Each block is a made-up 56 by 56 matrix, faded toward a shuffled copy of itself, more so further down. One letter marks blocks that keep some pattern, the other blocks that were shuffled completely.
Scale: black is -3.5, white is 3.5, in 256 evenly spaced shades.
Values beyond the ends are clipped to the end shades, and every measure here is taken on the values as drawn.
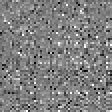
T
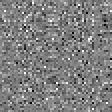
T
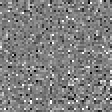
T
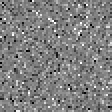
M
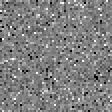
M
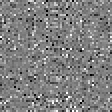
T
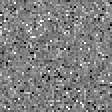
M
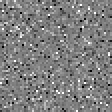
M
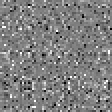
T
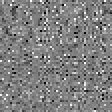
T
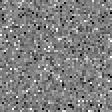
M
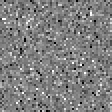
M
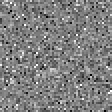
M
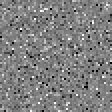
M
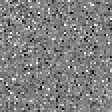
M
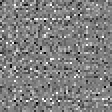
T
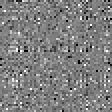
T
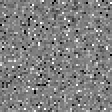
M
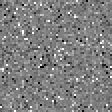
M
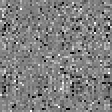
T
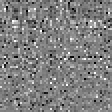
T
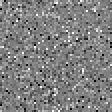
M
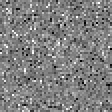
M
